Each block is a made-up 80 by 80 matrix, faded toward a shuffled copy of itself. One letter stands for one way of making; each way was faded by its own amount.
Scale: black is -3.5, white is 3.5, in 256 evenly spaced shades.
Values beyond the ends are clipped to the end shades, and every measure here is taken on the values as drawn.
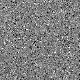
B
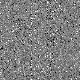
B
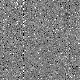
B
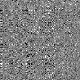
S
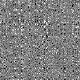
S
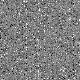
B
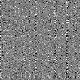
S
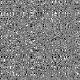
S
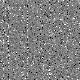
B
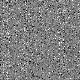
B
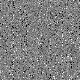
B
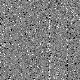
B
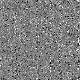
B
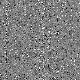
B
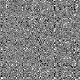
S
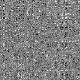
S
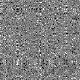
S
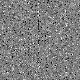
B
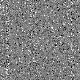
B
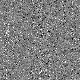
B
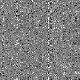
S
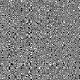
S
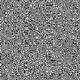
S
